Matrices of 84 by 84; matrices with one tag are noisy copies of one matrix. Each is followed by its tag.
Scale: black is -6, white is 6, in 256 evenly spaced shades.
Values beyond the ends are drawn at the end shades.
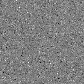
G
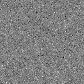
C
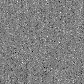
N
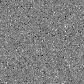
C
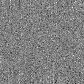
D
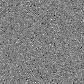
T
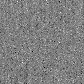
N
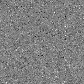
C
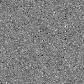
C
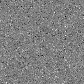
C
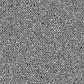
T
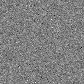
T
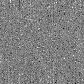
D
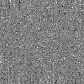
D
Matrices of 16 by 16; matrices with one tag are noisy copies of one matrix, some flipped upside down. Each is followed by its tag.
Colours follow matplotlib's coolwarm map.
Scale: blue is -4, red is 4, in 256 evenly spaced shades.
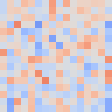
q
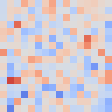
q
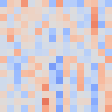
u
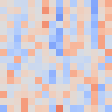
u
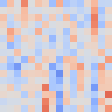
u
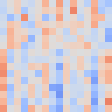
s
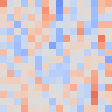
u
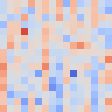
s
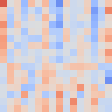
s
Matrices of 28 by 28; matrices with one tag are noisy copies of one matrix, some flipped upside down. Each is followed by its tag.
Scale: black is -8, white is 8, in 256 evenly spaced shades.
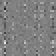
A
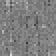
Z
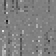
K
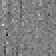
K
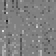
K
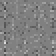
A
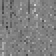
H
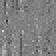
K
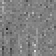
H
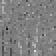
H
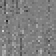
K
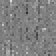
Z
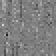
K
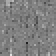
Z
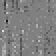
K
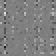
A
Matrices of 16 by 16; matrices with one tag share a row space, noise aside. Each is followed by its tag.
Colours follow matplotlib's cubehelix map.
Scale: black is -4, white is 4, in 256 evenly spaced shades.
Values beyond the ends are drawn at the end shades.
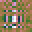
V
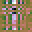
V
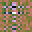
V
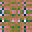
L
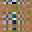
V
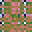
L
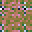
L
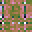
L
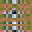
V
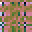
L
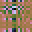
V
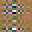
V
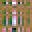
V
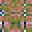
L
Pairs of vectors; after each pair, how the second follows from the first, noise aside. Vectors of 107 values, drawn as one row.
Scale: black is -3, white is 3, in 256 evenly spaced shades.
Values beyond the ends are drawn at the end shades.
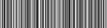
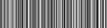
wrapped around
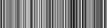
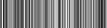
wrapped around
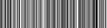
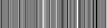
partly zeroed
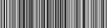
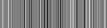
partly zeroed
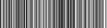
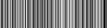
negated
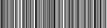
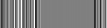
partly zeroed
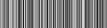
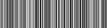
wrapped around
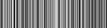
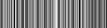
copied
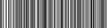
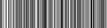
copied
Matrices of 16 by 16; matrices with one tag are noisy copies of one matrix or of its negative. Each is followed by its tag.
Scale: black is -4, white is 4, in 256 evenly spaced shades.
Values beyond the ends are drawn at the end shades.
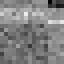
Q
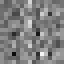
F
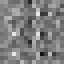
F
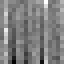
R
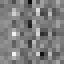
F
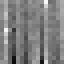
R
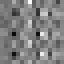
F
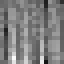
R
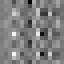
F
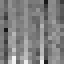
R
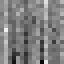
R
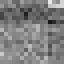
Q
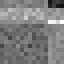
Q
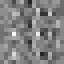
F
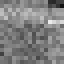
Q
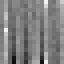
R
